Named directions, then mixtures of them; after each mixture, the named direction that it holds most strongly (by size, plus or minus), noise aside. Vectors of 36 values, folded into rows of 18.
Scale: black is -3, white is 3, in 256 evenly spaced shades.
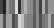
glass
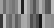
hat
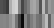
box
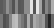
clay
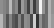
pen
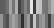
clay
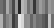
glass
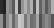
glass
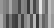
pen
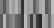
hat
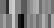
box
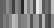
clay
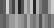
clay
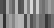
clay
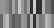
clay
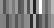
pen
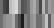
box
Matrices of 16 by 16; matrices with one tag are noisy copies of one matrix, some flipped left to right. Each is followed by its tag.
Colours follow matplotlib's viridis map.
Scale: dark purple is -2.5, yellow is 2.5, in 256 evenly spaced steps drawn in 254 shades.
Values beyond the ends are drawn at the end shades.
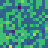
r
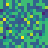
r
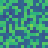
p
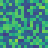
p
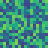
p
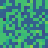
r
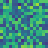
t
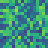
t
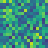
t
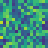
t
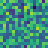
p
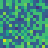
r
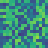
t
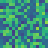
t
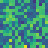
t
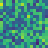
r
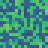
p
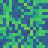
t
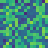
t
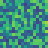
p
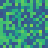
r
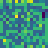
r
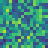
t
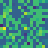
t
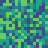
r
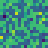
p
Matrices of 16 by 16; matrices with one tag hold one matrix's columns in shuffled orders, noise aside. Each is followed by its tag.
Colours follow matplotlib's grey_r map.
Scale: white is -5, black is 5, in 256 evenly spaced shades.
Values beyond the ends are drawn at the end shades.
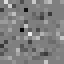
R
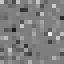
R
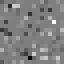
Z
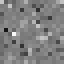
R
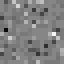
R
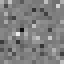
R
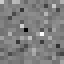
R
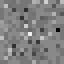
R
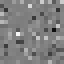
R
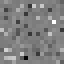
Z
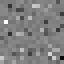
Z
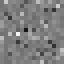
R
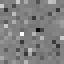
R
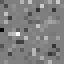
R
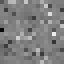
R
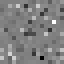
Z
